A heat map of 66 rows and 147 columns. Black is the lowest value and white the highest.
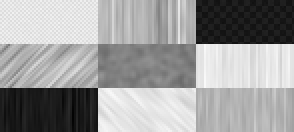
The table splits into 3 rows of 3 panels. Panel 1,1: very high, checkered, faint in contrast. Panel 1,2: high, streaked downward. Panel 1,3: very low, checkered, faint in contrast. Panel 2,1: high, slanting up to the right. Panel 2,2: middling, blotchy, faint in contrast. Panel 2,3: very high, streaked downward, faint in contrast. Panel 3,1: very low, streaked downward, faint in contrast. Panel 3,2: very high, slanting down to the right, faint in contrast. Panel 3,3: high, streaked downward, faint in contrast.
